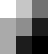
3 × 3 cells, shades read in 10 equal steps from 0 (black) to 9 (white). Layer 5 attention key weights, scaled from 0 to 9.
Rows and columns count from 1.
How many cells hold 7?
1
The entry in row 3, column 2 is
1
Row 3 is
6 1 0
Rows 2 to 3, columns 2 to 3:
5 1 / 1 0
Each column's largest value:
9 7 4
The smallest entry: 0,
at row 3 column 3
